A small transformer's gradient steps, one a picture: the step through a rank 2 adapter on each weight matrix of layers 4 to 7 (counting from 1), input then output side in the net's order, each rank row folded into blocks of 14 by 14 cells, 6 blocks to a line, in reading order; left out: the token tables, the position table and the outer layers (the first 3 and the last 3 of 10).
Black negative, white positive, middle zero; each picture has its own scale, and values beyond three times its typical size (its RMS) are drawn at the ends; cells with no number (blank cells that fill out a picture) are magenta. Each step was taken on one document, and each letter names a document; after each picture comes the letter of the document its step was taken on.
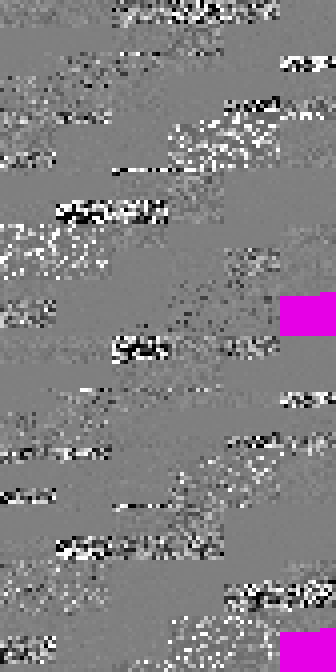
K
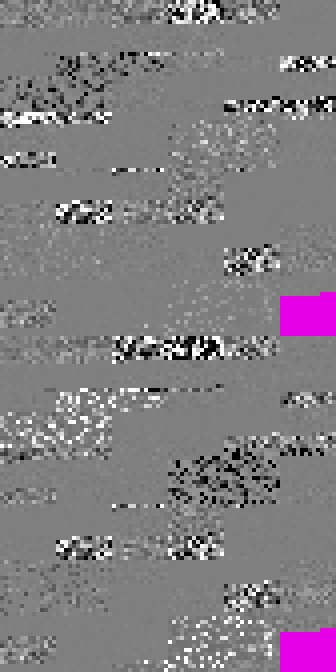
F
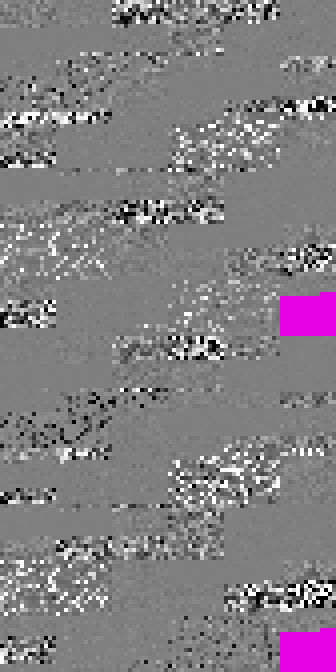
K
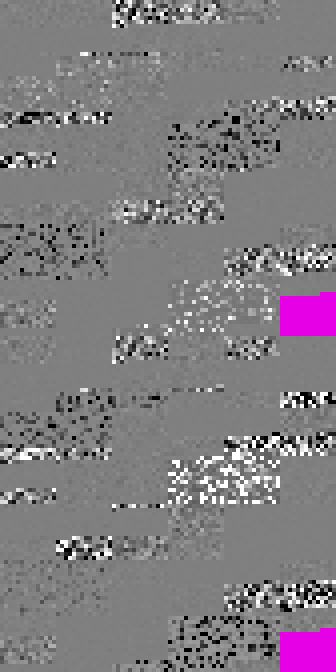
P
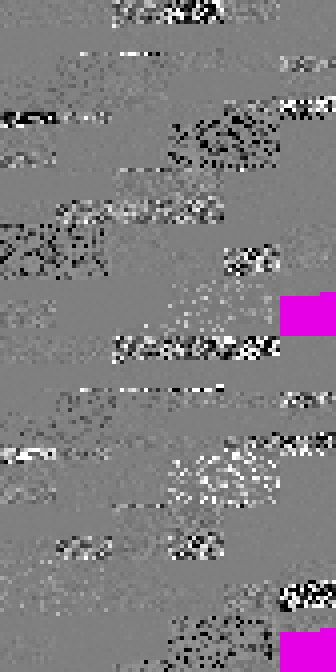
P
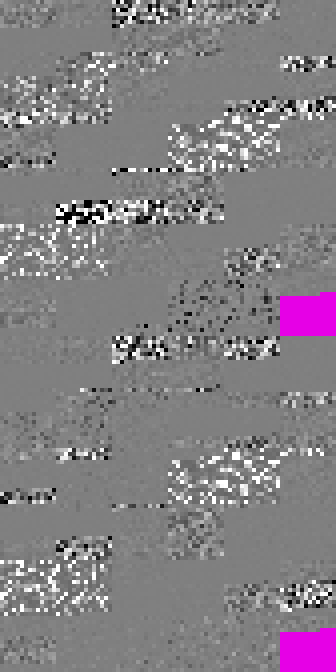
K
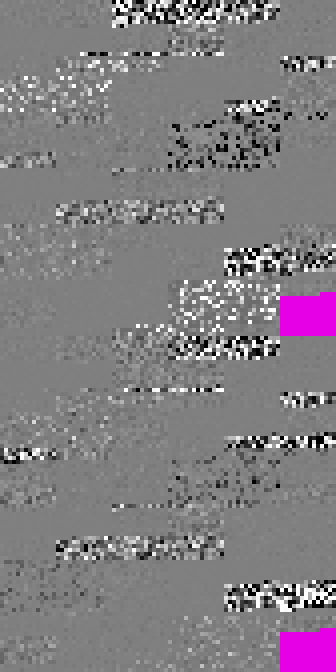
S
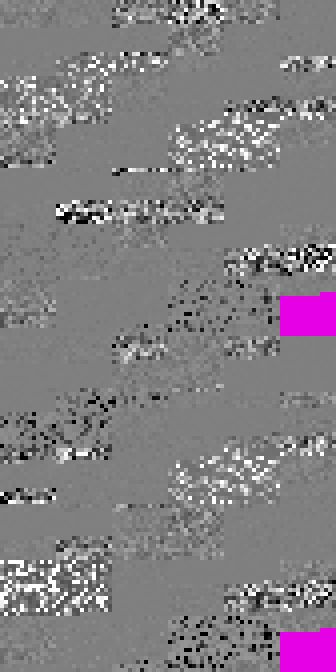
K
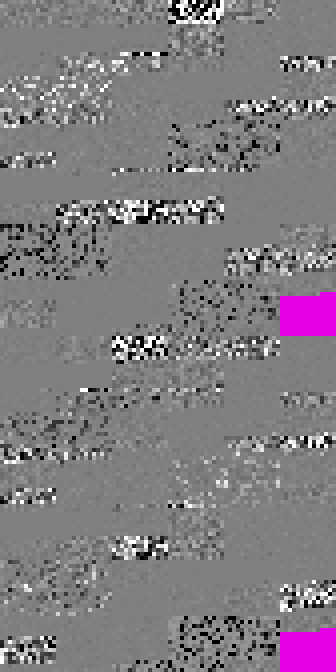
S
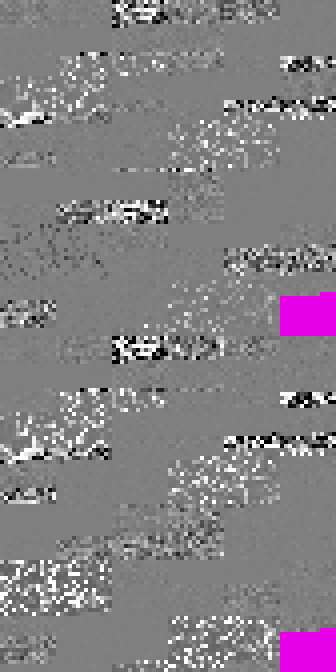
F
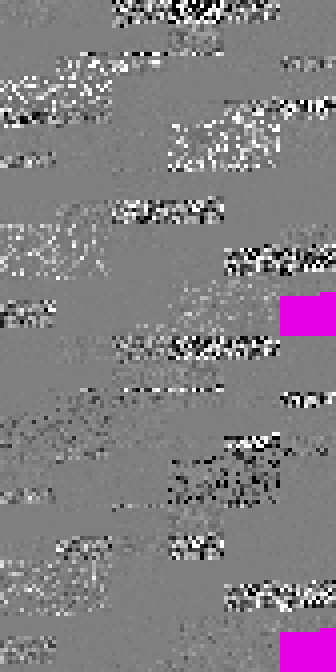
S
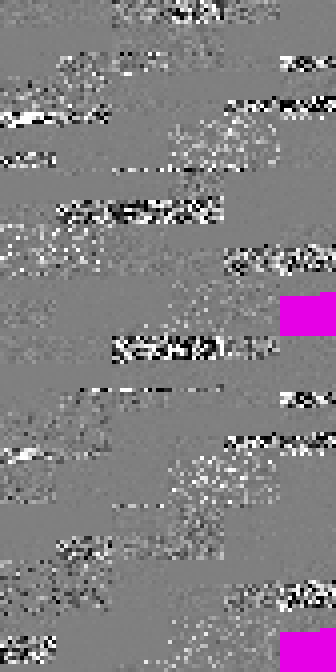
F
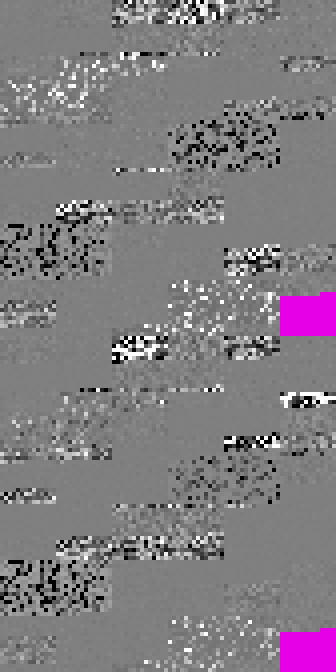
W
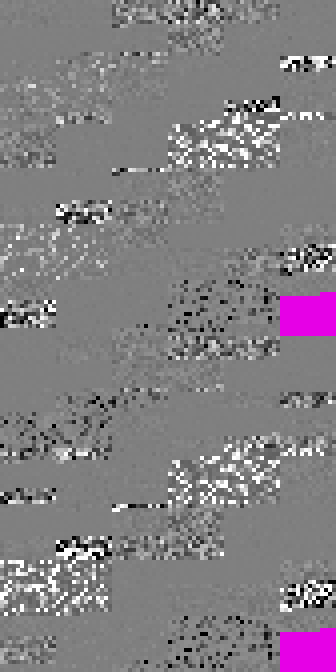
K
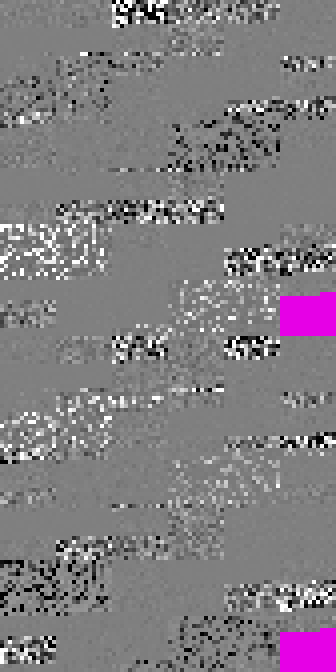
S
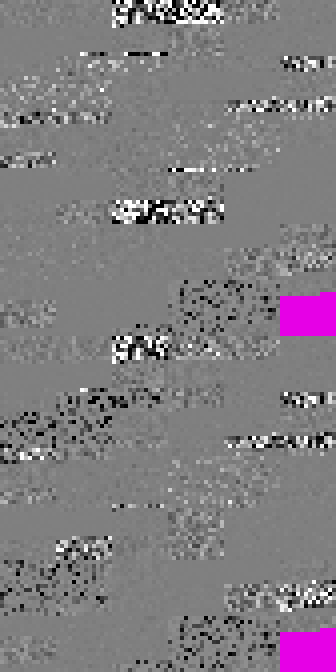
S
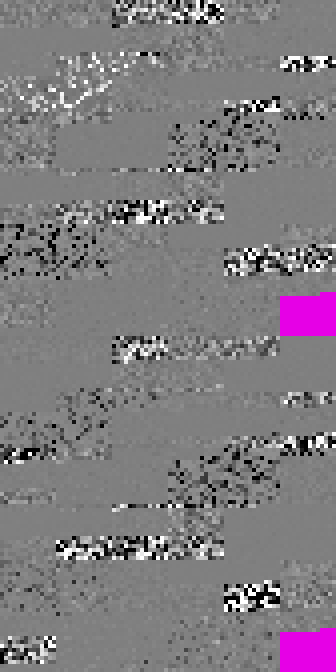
K
